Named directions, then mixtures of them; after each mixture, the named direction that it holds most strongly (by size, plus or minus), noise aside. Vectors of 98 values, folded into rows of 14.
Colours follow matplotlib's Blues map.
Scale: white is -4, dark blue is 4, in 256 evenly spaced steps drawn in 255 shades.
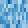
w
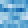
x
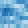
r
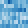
x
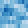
r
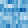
x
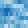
r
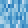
w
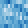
r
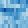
x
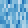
w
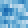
r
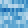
x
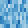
w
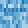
w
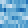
x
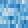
r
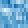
r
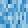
w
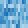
w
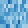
w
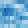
r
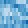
r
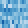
w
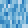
w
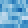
x
